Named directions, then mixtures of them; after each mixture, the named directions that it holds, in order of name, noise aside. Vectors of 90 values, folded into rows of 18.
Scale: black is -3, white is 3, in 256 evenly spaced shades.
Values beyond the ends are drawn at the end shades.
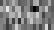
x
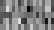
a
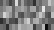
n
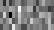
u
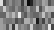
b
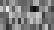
x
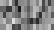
n, u, x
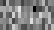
u, x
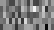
n, x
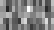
a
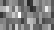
a, b, x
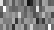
b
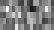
a, b, x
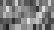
n, x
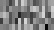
n, x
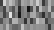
a, b, u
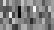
b, u, x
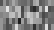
x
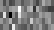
u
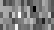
b, u, x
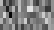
a, u, x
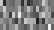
b, u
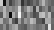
b, u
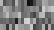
b, n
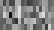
b, n, u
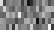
b
